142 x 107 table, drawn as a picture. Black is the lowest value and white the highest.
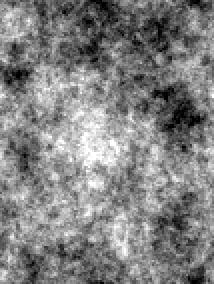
No single row or column stands out from its neighbours. On average the colour sits 50% of the way up the scale. The top middle is the ninth with the lowest average. Neither half mirrors the other. The centre is the ninth with the highest average.
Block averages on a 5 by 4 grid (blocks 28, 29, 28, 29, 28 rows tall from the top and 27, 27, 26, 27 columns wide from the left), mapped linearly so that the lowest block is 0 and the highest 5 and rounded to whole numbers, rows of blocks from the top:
2 0 0 1 | 2 3 1 1 | 2 5 4 1 | 3 4 3 2 | 2 2 3 1
